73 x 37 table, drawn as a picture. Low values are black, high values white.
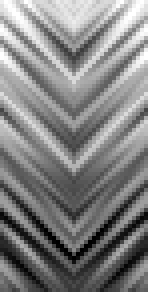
The histogram is bell-shaped. The field climbs toward the top. It is mirror symmetric from left to right.
